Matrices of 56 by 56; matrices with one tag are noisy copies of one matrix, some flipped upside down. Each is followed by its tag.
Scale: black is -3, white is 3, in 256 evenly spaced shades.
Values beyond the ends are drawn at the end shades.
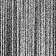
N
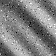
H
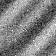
H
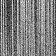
N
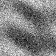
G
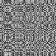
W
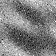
G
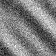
H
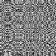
W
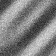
H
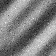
H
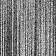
N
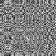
W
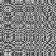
W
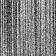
N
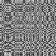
W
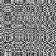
W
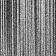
N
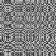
W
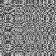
W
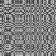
W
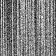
N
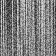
N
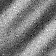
H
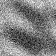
G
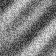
H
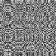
W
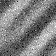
H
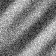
H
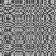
W
